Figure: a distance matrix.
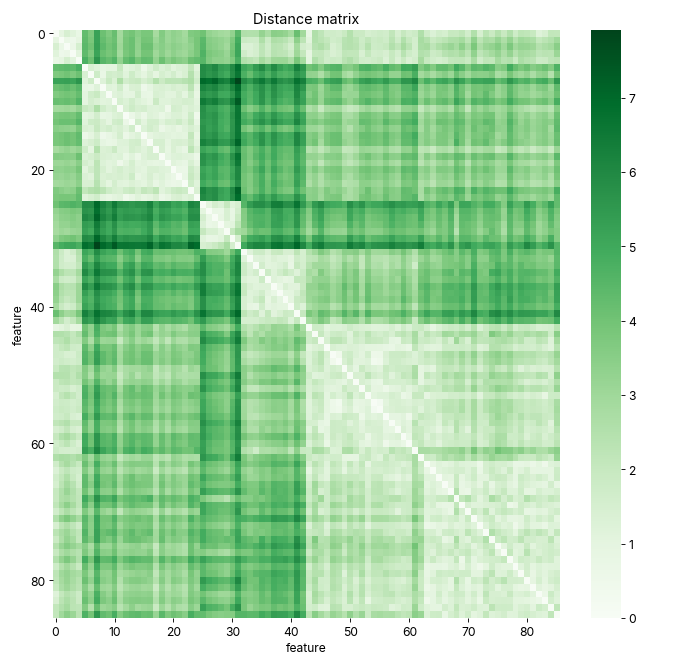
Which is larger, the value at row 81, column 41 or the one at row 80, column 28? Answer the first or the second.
the first
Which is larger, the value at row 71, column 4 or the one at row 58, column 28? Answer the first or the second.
the second
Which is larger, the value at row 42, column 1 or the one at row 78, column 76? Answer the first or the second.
the first
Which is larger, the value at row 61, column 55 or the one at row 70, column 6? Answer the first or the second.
the second
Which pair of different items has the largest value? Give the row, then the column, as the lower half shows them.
31, 7
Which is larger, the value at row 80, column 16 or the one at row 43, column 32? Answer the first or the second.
the first
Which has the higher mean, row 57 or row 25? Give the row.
25
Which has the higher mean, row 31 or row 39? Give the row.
31
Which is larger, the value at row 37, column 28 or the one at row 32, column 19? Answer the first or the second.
the first
